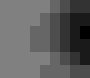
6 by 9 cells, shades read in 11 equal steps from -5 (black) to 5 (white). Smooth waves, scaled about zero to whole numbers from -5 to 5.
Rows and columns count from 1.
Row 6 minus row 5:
0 0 0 0 -1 0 1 1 2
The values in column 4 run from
-1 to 0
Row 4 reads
0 0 0 -1 -1 -2 -3 -4 -4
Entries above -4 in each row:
9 7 7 7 8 9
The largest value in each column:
0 0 0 0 0 -1 -1 -2 -2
